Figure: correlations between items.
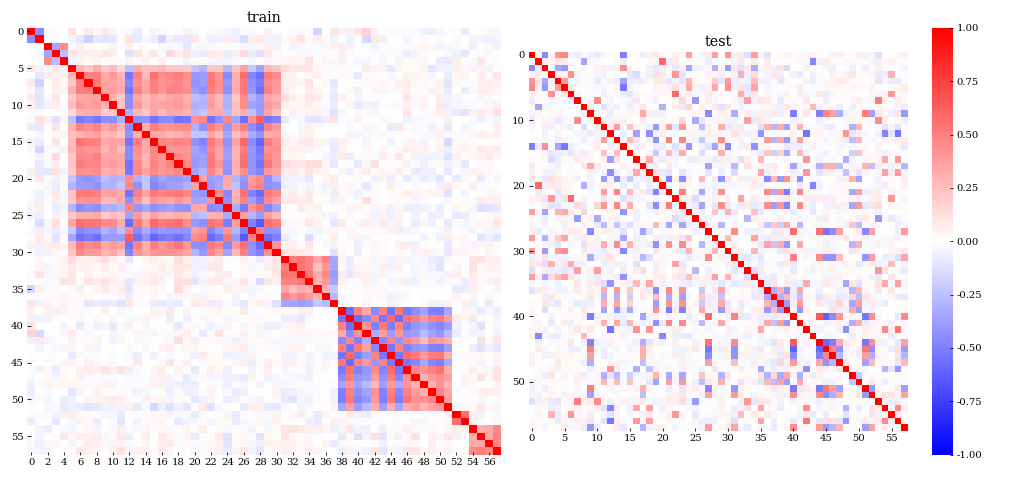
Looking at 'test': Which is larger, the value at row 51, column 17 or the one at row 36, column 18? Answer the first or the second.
the first
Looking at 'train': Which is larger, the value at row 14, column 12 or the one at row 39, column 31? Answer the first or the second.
the second
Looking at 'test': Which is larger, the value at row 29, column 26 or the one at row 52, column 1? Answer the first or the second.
the second
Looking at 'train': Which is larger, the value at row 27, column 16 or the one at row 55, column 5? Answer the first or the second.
the second
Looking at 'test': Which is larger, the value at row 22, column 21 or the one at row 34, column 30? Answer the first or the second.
the second
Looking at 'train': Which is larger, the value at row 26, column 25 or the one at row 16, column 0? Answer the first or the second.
the first
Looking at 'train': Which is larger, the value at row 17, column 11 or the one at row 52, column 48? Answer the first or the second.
the first
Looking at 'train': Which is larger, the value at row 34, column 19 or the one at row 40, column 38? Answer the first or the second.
the second
